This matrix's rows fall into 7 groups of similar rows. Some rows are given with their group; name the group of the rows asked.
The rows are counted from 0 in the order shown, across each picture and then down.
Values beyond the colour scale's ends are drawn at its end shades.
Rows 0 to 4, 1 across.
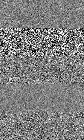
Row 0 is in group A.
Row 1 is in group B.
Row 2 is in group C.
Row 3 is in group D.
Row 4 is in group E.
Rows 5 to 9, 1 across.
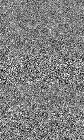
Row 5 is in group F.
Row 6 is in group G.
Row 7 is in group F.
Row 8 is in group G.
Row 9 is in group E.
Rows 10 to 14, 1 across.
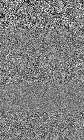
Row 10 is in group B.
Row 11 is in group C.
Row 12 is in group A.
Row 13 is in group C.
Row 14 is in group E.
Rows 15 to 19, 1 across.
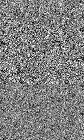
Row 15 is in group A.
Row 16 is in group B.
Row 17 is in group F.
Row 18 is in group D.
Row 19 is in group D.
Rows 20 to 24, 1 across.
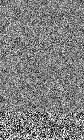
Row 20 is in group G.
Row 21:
A
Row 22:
F
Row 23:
B
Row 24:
G
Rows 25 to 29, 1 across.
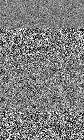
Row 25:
A
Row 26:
D
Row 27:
B
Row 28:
B
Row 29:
C
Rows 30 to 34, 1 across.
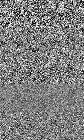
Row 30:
G
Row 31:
B
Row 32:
E
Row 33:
E
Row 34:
E
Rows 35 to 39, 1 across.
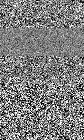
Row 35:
D
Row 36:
C
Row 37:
C
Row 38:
E
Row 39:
F
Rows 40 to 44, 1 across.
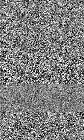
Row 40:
A
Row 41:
A
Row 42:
A
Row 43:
A
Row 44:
E
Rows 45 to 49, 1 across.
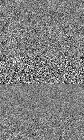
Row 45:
G
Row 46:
F
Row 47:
D
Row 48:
A
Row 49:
A
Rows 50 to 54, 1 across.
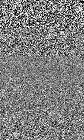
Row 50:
D
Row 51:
E
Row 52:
C
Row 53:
D
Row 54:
A
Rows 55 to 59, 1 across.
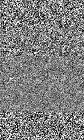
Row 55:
A
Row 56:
A
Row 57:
C
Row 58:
C
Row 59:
C
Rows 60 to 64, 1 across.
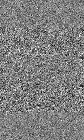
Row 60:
F
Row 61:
G
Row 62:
D
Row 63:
D
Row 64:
A
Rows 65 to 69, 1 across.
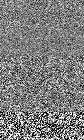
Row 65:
C
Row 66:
C
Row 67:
E
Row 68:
C
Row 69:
G
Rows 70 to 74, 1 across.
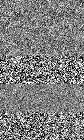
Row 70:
G
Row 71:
G
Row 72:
D
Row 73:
D
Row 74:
E
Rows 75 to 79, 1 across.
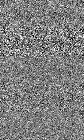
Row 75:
G
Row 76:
C
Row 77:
C
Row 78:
C
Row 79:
D
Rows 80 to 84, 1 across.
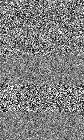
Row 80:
E
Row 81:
A
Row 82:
A
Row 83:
F
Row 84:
D
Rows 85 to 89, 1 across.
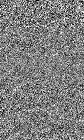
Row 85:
D
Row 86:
E
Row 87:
A
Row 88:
D
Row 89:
G
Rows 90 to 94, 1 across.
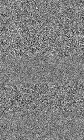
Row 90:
F
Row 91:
F
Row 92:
G
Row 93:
E
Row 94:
F
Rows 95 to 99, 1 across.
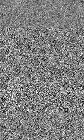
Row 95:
D
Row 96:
G
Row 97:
G
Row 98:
F
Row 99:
A
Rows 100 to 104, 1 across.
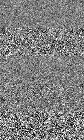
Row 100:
D
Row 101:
G
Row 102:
A
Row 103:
B
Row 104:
E
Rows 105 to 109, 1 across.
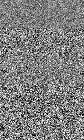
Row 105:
E
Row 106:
A
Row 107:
F
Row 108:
E
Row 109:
B
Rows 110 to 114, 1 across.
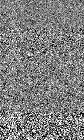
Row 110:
F
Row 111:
F
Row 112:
F
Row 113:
C
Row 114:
F
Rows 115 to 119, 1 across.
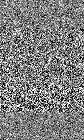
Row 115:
A
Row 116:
D
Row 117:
C
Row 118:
A
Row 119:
C
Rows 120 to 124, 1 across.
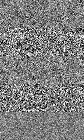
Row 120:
E
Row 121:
F
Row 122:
B
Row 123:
D
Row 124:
E
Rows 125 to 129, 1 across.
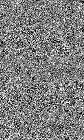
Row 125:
D
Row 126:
B
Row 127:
G
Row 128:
E
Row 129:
G
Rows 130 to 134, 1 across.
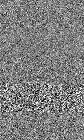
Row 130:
F
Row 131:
E
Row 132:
D
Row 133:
A
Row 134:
E
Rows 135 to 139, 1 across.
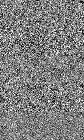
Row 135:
D
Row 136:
E
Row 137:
G
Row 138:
B
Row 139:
F
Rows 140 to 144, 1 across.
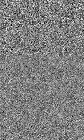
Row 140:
A
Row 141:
A
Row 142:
G
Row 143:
E
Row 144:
A
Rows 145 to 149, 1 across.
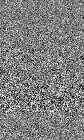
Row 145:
A
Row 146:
A
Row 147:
B
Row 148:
G
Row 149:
A
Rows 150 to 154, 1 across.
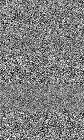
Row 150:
A
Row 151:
C
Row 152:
E
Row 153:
E
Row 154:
C
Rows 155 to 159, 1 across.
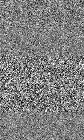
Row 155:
C
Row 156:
A
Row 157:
G
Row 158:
E
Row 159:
F
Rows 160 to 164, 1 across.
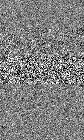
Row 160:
F
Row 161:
G
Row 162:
F
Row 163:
D
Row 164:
F
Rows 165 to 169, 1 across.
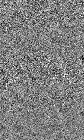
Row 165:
E
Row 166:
A
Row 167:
B
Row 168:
A
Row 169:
B
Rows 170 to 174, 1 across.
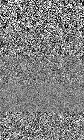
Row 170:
F
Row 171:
B
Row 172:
B
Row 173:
F
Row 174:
A
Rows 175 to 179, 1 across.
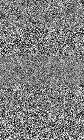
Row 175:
B
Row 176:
E
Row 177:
E
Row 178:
D
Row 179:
G
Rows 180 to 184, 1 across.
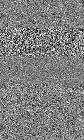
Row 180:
B
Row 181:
D
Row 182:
C
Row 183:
F
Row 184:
B
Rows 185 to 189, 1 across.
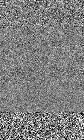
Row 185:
C
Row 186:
B
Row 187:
E
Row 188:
F
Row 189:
D
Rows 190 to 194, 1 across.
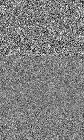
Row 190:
D
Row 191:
G
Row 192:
D
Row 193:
E
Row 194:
F
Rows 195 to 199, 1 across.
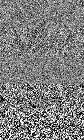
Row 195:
E
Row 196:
E
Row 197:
C
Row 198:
B
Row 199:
G
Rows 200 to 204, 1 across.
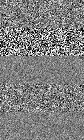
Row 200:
A
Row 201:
B
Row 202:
D
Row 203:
C
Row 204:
G
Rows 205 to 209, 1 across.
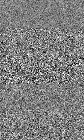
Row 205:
C
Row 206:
F
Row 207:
A
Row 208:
D
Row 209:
A
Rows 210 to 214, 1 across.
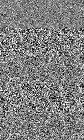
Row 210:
F
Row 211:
F
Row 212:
C
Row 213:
B
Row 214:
C
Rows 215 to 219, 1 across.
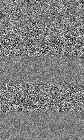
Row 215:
B
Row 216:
C
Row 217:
D
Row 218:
A
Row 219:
G
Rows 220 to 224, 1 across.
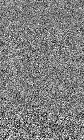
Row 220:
C
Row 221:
B
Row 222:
F
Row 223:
A
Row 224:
G
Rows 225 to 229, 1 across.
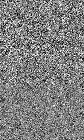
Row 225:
A
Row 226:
G
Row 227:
F
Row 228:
B
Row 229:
E
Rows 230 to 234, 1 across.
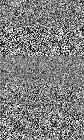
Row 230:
D
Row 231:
B
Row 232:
A
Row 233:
A
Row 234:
A
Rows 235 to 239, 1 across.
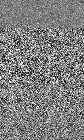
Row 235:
D
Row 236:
G
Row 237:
E
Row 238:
F
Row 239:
E
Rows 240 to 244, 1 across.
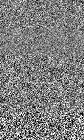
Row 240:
D
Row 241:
D
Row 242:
G
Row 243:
B
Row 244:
D
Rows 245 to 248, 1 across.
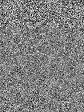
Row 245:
F
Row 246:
D
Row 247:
E
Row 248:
A
